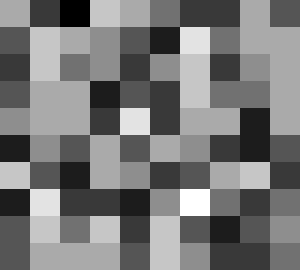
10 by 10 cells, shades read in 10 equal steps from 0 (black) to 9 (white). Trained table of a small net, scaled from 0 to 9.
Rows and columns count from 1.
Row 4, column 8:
4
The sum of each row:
38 49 45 42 48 35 42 38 42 44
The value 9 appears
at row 8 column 7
